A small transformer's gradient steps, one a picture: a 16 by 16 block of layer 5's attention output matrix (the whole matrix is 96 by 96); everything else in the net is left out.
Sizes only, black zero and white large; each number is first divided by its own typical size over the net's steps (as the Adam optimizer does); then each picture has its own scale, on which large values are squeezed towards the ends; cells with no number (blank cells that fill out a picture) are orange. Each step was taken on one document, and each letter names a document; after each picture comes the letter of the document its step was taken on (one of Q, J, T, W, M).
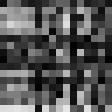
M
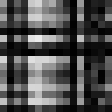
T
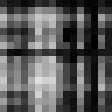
T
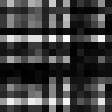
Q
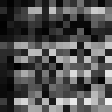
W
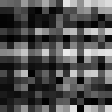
W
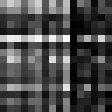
Q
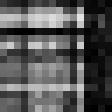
T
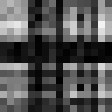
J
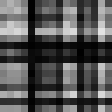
J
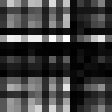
Q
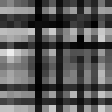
J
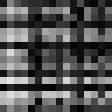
J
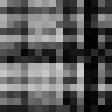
T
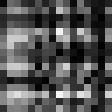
M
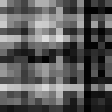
T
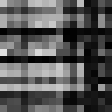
T
